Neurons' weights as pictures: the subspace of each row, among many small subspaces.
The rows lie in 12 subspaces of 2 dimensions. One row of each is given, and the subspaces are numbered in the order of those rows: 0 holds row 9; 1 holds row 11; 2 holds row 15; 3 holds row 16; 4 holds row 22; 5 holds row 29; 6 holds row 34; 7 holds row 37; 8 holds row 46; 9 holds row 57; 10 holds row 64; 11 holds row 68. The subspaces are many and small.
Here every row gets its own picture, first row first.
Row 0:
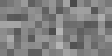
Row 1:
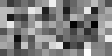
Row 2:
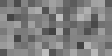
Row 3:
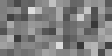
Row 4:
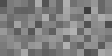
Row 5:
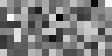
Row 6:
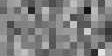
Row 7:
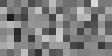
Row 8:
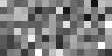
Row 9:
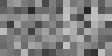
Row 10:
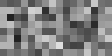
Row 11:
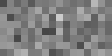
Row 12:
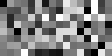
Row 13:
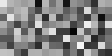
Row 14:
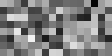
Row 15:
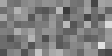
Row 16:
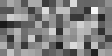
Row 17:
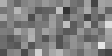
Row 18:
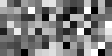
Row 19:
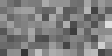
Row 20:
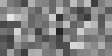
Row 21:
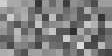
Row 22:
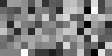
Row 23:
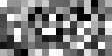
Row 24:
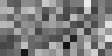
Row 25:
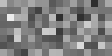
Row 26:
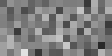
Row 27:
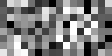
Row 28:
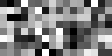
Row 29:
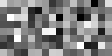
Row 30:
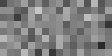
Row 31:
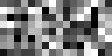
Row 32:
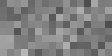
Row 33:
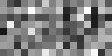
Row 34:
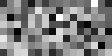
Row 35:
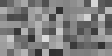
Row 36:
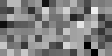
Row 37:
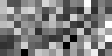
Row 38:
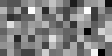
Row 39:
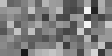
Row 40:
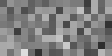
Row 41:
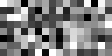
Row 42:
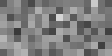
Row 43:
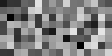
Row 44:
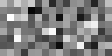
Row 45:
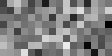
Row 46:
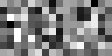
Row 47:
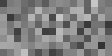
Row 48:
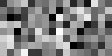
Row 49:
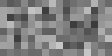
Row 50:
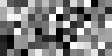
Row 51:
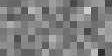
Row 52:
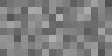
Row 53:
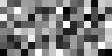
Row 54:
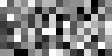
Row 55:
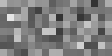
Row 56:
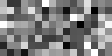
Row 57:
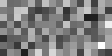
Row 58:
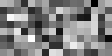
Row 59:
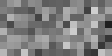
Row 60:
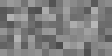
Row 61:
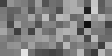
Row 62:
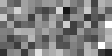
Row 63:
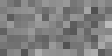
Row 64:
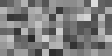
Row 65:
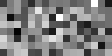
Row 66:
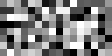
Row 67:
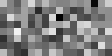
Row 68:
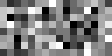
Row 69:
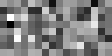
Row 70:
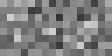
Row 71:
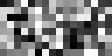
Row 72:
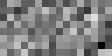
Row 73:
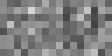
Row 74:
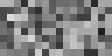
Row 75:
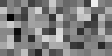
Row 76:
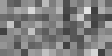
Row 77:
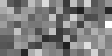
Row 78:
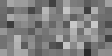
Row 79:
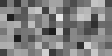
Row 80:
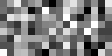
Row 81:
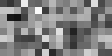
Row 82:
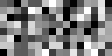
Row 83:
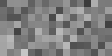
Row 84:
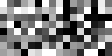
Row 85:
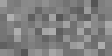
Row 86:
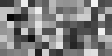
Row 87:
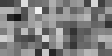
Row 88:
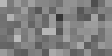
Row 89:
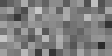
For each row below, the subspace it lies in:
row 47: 5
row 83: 7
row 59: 10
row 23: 5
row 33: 0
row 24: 7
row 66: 3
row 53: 2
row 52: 6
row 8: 2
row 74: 2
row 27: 11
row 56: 3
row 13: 0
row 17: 2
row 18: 5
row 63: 10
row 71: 2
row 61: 4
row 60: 11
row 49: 11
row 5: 6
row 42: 6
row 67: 6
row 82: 1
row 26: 8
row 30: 9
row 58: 10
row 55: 5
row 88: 1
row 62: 2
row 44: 4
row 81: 9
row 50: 7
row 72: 9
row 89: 9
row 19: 10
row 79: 1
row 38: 6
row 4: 0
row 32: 7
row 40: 8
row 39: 4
